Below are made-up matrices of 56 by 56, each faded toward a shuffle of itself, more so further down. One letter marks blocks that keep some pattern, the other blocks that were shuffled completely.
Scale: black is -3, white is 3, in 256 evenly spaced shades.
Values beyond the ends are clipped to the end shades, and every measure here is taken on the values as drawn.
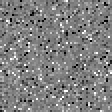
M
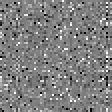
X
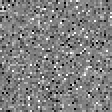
M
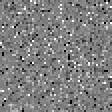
M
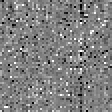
X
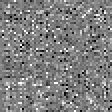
X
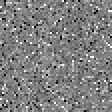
M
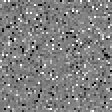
M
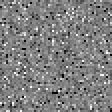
M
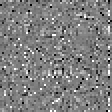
X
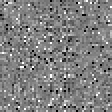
X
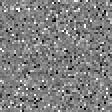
M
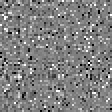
X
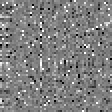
X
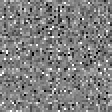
X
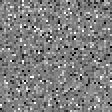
M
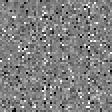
X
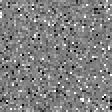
M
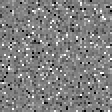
M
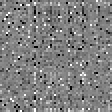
X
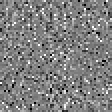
X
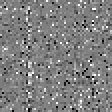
X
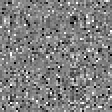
X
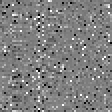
X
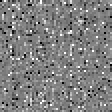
X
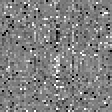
X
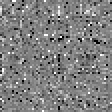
X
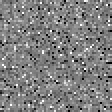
M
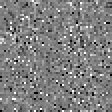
X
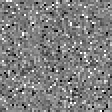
M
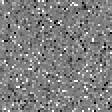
M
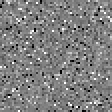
M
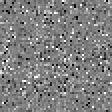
X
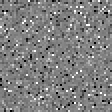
M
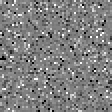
M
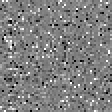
X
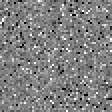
M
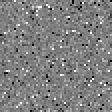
M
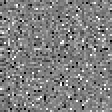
X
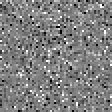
X
